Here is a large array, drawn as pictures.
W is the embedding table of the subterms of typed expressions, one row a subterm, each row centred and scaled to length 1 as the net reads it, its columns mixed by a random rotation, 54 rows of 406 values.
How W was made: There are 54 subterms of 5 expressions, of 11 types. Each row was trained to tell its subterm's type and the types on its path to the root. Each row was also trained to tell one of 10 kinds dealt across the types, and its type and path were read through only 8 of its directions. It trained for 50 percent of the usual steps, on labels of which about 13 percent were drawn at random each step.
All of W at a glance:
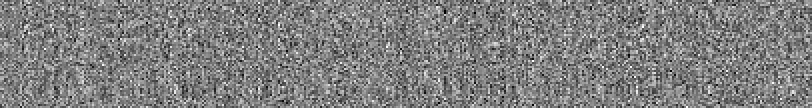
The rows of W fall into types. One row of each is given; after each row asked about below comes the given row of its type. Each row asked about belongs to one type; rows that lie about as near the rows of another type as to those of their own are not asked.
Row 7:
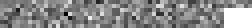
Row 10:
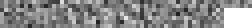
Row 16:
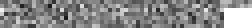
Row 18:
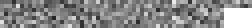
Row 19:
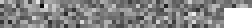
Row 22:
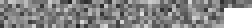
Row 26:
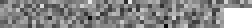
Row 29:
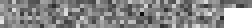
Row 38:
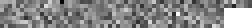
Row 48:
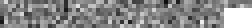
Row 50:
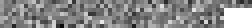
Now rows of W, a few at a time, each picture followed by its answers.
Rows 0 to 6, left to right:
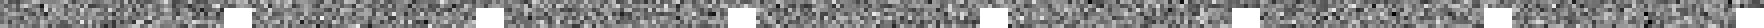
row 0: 19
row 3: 29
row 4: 29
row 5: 18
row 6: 18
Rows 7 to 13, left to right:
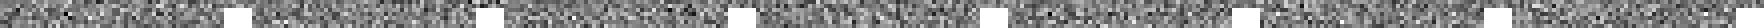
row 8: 16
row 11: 16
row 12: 19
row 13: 19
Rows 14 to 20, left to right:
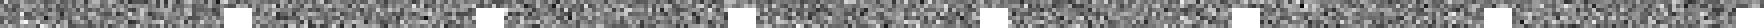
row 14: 48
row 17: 48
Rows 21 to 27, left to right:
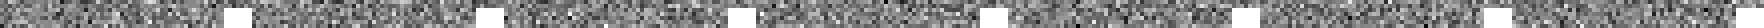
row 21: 22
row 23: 26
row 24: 19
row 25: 26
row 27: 16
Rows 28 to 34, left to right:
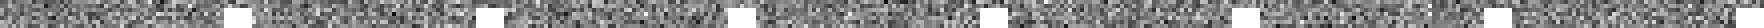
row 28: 26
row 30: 48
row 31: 16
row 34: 50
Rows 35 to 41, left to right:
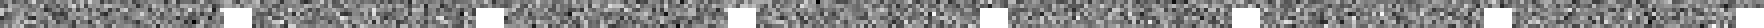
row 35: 48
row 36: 50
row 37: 48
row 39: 50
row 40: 18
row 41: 18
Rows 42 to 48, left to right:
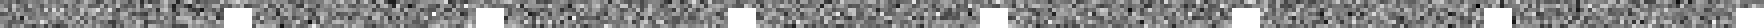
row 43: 26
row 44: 26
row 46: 26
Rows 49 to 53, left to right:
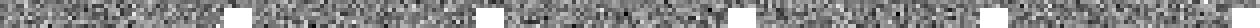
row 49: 22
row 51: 22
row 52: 16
